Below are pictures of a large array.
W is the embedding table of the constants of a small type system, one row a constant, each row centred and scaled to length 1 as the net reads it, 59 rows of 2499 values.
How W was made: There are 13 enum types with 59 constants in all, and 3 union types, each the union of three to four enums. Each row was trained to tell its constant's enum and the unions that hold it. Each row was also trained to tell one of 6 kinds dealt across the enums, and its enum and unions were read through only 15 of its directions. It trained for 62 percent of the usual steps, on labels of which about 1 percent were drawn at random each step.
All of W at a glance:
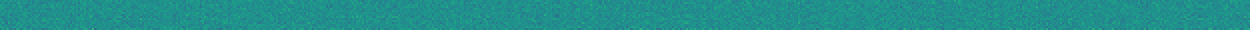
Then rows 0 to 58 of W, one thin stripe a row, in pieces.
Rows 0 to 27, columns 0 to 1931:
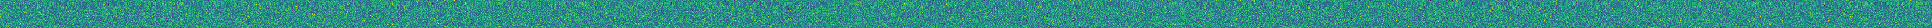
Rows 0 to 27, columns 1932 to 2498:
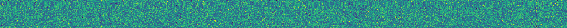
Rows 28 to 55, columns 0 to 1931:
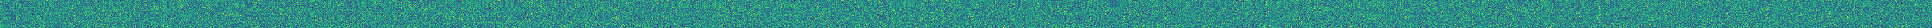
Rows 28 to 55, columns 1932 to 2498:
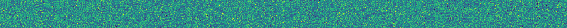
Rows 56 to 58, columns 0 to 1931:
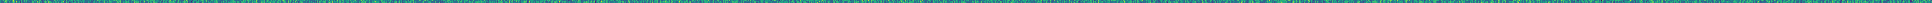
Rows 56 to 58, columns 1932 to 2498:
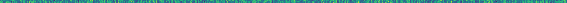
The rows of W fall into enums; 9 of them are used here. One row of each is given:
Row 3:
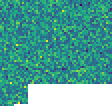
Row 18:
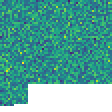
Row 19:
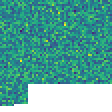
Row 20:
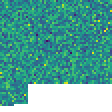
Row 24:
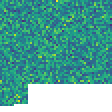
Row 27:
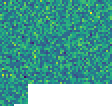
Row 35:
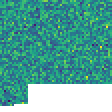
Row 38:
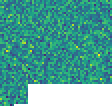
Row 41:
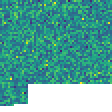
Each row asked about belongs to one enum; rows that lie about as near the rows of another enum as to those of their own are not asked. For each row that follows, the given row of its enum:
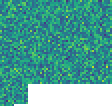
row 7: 35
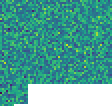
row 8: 24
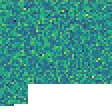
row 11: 35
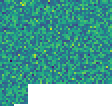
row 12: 38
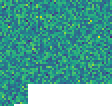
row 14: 19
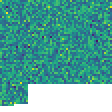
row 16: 3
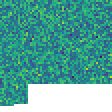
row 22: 35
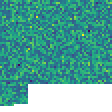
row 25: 41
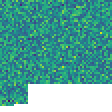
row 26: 3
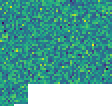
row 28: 3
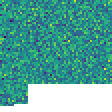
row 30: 35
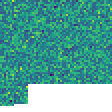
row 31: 18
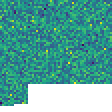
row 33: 18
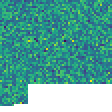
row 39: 24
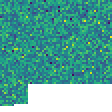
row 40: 27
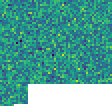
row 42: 3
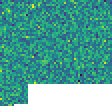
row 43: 18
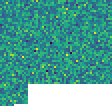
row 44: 18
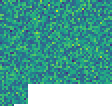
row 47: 18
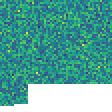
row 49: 19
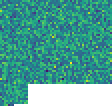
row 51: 38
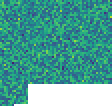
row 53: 27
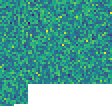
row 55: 35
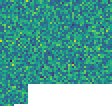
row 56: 38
